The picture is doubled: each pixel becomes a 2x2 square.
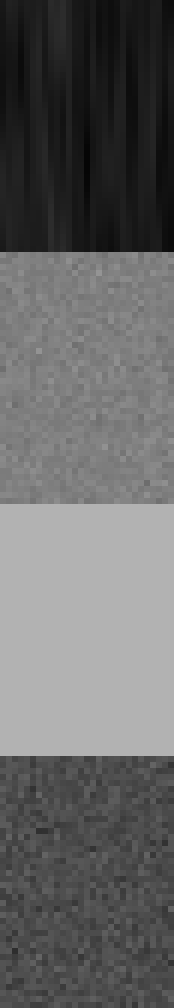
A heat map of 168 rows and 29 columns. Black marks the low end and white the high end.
The table splits into 4 rows of 1 panel. Panel 1,1: very low, streaked downward, faint in contrast. Panel 2,1: middling, fine-grained, faint in contrast. Panel 3,1: high, flat. Panel 4,1: low, fine-grained, faint in contrast.
